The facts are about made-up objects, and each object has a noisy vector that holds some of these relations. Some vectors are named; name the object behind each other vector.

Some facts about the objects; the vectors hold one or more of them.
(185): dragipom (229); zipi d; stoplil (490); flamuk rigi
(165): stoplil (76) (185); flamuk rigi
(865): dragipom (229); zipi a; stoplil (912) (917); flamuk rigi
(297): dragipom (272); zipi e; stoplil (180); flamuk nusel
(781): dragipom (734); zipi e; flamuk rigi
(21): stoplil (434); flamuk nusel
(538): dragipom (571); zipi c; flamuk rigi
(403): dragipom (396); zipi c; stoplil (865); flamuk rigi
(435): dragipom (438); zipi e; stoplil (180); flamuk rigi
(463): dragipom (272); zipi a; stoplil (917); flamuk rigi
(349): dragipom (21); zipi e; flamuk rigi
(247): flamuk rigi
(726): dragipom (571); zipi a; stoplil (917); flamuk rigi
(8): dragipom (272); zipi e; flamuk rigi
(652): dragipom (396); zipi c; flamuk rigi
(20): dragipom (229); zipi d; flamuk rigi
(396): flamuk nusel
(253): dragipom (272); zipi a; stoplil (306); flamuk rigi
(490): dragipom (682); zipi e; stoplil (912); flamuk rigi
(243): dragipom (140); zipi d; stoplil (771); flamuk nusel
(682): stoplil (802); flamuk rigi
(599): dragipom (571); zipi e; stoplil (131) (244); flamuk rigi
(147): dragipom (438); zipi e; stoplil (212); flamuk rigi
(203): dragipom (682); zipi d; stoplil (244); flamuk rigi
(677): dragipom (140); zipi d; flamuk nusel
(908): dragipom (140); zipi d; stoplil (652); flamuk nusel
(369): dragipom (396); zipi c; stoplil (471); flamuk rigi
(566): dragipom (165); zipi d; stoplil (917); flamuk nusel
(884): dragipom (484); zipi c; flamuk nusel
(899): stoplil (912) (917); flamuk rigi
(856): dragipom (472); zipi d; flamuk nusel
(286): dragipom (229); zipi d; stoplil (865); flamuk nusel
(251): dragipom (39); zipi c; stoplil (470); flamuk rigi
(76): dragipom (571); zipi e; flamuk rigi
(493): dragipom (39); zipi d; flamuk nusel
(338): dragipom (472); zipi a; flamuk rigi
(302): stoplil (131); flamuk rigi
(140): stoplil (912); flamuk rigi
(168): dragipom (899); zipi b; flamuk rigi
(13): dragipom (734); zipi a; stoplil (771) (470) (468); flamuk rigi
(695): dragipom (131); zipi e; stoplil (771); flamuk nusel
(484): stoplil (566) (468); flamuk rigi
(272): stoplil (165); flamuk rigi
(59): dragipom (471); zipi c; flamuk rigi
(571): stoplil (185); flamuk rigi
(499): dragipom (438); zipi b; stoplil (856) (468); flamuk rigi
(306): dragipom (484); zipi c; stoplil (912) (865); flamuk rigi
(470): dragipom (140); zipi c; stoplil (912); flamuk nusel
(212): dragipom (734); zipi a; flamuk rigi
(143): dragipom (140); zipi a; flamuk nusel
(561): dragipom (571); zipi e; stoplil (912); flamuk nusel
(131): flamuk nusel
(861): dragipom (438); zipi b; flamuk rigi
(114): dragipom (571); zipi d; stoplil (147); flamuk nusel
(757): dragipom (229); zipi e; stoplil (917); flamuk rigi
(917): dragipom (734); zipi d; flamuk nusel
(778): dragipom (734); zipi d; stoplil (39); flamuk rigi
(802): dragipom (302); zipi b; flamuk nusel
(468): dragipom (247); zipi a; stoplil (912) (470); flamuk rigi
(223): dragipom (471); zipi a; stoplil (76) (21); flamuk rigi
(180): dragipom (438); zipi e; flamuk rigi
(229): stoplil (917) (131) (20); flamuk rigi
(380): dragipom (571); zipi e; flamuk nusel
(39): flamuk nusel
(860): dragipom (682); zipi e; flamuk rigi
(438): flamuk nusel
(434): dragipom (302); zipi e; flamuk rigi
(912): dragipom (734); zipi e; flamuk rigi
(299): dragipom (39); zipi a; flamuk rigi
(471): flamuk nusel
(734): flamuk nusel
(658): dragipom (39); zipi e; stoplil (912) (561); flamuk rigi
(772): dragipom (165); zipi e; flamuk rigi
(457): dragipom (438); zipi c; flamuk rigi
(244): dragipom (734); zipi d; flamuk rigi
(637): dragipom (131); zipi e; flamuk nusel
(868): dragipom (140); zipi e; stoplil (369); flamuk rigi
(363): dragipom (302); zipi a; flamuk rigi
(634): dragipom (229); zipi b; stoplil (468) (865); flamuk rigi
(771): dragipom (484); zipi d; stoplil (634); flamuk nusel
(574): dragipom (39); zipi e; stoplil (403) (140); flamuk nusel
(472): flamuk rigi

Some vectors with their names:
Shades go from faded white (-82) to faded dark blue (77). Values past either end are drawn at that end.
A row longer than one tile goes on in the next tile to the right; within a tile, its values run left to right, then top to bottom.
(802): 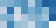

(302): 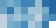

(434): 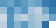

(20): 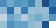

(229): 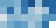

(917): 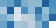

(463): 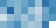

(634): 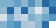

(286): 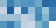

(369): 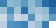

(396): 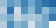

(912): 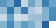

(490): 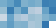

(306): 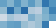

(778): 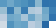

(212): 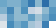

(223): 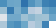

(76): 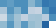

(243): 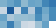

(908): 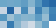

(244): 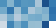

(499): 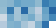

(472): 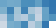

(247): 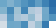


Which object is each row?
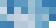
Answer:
(561)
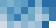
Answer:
(435)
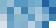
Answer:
(861)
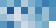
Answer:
(470)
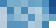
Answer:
(868)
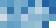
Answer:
(757)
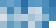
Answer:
(571)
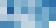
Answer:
(574)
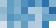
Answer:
(147)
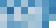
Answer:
(140)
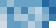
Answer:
(168)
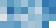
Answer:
(658)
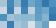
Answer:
(114)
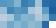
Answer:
(599)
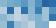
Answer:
(884)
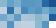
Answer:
(297)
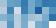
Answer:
(438)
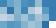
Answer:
(726)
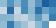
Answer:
(493)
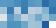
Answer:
(185)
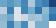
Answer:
(471)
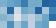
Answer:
(131)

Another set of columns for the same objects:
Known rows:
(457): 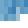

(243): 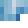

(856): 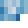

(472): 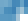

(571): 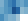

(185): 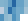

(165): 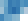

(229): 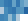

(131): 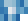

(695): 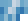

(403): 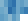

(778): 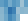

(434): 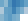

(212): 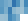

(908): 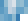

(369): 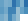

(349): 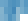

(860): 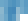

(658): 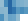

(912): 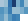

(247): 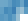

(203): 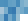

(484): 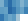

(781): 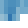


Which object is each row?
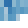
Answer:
(499)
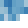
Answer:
(634)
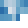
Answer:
(39)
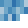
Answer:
(20)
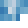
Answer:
(396)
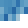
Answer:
(302)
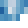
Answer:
(438)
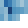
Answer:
(13)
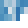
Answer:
(21)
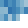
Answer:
(726)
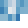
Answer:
(802)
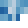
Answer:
(734)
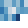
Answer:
(917)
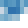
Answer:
(223)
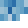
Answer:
(865)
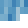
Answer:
(147)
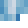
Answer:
(143)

